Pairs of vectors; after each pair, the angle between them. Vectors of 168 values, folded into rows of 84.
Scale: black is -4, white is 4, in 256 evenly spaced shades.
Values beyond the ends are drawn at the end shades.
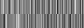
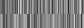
orthogonal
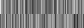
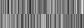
orthogonal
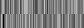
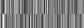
nearly opposite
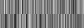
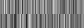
nearly parallel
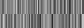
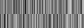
partly opposed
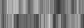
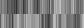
nearly opposite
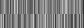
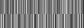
nearly parallel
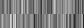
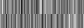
partly opposed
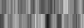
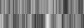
nearly opposite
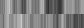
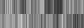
nearly parallel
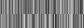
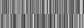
partly opposed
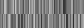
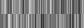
partly aligned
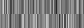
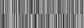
partly opposed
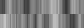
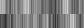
nearly opposite
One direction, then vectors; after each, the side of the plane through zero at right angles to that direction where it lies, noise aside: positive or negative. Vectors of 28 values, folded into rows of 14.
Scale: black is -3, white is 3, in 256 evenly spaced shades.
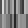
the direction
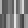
negative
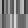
negative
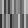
positive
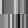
negative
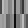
positive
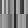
positive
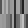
positive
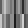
positive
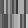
negative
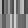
negative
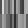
positive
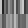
negative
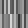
negative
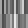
negative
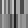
positive
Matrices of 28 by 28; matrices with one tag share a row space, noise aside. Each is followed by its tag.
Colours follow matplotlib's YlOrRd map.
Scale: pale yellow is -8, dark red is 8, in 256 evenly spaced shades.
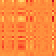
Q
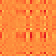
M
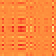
Q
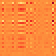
Q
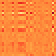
Q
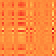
Q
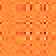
M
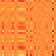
Q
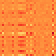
Q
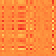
Q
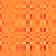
M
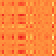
Q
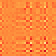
M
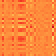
Q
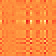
M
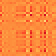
M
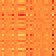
Q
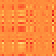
Q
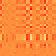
M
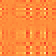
M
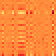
Q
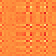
M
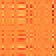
Q
